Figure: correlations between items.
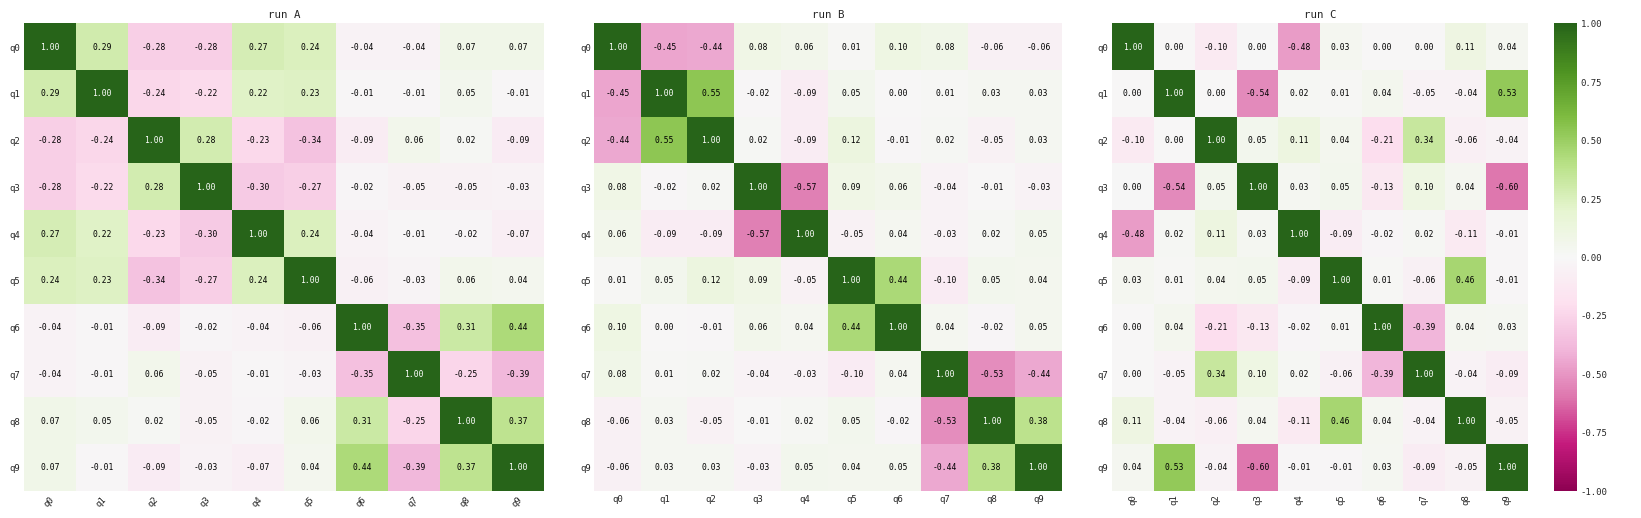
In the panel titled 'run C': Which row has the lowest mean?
q3
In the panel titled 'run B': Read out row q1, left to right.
-0.45 1.00 0.55 -0.02 -0.09 0.05 0.00 0.01 0.03 0.03
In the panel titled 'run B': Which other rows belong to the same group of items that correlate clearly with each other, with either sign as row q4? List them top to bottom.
q3
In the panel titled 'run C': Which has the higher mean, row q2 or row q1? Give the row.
q2
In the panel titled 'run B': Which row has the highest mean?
q6
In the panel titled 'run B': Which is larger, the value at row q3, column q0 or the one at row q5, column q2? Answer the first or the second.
the second
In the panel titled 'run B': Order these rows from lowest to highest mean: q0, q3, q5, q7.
q7, q0, q3, q5
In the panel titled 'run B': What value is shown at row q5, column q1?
0.05
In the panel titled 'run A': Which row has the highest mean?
q8
